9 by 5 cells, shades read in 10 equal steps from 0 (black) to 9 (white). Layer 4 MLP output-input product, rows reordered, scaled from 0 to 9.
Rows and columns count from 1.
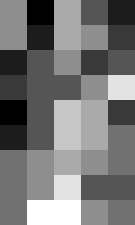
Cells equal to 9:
2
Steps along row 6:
up up down down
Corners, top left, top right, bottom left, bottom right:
5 1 4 4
